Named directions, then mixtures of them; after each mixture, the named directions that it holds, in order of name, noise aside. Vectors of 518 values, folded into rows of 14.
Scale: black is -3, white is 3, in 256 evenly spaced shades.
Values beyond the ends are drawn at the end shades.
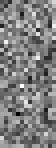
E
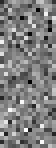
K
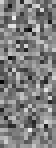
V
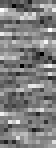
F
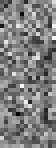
E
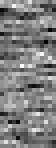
F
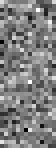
F, K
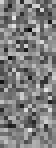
V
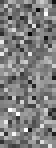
E, K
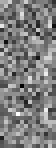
E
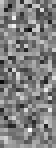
V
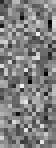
E, K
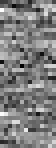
F, K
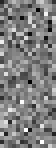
K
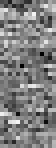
E, F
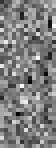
E, K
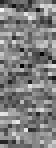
F, K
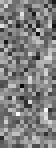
E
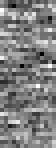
F, V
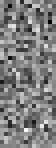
K, V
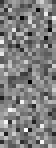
K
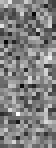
E, F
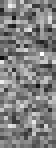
F, V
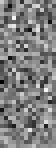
V
